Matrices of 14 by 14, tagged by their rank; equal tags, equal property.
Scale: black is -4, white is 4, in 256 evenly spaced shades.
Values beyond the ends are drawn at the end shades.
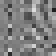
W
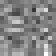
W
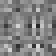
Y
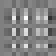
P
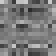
Y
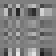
P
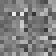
W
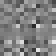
Y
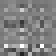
Y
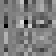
Y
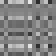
P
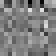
Y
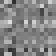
W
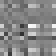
Y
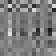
Y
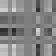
P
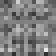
W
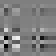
P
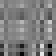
P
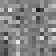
W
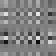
P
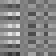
P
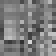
W
